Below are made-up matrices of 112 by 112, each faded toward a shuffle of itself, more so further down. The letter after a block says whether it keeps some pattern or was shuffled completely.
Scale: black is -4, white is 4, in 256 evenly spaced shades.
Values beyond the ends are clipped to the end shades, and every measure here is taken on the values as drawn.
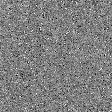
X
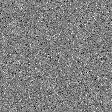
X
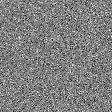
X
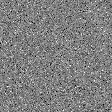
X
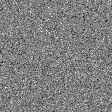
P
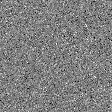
P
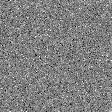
P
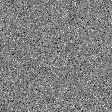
P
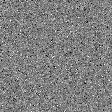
P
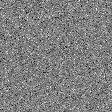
P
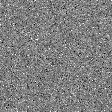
X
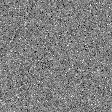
P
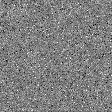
X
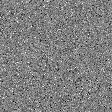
P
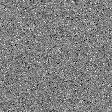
X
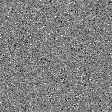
P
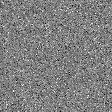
X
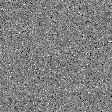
P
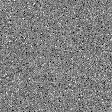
P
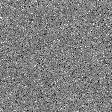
P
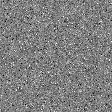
P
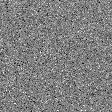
P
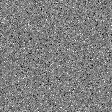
P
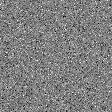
P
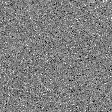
X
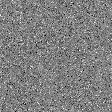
X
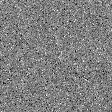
P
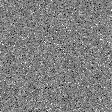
X
